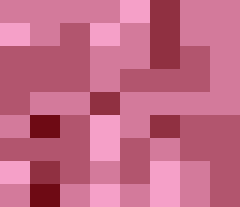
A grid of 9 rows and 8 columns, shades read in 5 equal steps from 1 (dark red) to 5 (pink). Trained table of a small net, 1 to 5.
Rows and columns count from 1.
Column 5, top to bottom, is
5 4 4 3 4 4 3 3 4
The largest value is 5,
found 9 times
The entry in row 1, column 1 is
4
